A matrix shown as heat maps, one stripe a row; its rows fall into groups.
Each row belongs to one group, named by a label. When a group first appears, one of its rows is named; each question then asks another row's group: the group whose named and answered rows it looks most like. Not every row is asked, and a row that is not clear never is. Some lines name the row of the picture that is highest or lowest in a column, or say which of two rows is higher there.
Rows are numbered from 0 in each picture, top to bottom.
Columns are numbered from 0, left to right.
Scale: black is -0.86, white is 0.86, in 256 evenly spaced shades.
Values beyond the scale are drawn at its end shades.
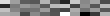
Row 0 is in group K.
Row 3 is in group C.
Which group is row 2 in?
K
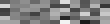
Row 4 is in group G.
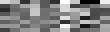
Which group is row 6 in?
C
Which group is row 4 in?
C
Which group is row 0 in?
C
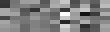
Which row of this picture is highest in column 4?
2
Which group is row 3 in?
C
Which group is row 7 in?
C
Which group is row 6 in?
C
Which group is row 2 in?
K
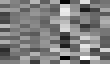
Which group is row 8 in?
K
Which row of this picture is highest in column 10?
12
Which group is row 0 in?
G
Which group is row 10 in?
K
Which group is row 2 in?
C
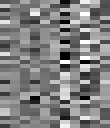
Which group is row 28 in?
K
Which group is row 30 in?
C
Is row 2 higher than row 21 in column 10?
No
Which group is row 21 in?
C
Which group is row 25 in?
K
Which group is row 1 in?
K
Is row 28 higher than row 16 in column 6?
Yes
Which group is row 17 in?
G
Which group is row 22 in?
C
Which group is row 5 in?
K
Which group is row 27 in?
K
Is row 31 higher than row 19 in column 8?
Yes
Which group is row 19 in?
C
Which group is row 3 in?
G
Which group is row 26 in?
C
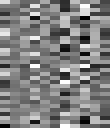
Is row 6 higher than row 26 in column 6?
Yes
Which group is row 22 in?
G
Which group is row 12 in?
G
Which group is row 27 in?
K
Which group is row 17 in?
C
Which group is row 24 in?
G
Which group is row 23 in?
G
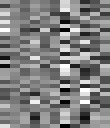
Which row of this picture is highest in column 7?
7
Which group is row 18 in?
C
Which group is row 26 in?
K
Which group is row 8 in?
C
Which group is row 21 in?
C
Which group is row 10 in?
G
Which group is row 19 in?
K
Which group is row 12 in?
C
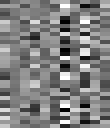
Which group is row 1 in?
C
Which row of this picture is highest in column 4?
27
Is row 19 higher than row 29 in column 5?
Yes
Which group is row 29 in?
K
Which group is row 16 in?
G
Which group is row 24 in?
K
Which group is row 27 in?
K
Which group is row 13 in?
G
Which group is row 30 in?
C
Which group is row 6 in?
K
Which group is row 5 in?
G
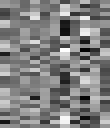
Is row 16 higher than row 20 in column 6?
Yes
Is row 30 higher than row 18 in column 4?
No
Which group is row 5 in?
G
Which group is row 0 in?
G
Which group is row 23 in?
K
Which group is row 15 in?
G
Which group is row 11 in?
K
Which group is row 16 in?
K
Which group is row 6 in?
G
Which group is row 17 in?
K
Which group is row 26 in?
K
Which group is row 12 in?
C
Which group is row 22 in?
K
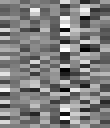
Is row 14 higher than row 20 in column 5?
No
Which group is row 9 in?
K
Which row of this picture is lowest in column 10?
25
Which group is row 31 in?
G
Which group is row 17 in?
G
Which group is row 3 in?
G
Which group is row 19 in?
G
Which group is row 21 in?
K
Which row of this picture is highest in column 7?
22
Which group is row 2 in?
G
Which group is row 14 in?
K
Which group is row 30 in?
K
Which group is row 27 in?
C
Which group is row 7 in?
K
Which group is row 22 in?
K
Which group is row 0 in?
C
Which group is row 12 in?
C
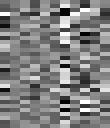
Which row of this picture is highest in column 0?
3
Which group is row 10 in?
C
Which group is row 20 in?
C
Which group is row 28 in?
C
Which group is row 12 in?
K
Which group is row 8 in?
C
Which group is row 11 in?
K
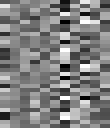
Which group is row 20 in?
C
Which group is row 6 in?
K
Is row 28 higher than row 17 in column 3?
Yes
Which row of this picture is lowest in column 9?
24
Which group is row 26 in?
G
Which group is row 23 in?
G
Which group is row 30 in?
G
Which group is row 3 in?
C
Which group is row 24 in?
C
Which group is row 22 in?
K
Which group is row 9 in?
C
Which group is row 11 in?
C
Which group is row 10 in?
G
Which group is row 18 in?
C
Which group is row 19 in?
G
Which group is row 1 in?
K
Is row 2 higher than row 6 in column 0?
No
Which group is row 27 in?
K
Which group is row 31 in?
K
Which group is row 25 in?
G
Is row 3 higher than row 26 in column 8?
No
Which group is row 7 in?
K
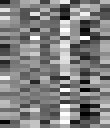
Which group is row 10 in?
C
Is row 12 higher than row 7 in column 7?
No
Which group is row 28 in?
C
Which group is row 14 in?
C
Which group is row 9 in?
G
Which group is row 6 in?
C
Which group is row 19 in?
K
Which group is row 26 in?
C
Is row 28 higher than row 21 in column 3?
Yes
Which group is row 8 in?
C
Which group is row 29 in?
C
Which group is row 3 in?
G
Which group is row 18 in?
C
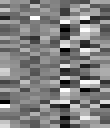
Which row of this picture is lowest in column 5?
26
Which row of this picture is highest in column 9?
20
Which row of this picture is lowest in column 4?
25
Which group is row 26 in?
K
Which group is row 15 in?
K
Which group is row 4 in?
G
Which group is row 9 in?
K
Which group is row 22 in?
C
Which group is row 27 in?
K
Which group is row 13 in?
G
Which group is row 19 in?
C
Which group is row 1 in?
G
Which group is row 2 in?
K
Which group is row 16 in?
C
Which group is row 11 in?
C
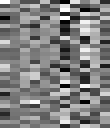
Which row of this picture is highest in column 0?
0
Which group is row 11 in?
G
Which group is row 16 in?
K
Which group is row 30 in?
C
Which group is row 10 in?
K
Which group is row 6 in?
K
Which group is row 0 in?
K
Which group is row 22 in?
C
